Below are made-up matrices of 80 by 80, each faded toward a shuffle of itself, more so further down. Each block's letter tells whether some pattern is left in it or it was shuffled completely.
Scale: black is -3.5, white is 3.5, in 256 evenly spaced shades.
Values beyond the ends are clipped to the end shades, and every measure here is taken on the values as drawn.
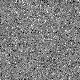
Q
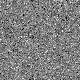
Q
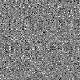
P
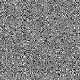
P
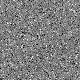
Q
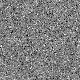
Q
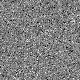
Q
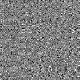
P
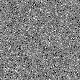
Q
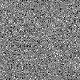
P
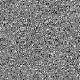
P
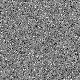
Q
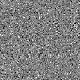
P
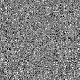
P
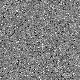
Q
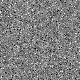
Q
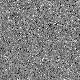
Q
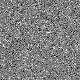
Q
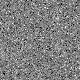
Q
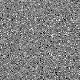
P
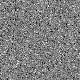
Q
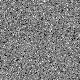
Q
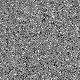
Q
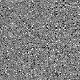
P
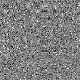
P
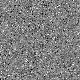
Q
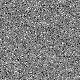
Q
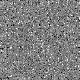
P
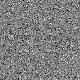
P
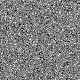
Q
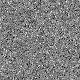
Q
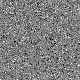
Q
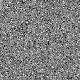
P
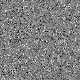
P
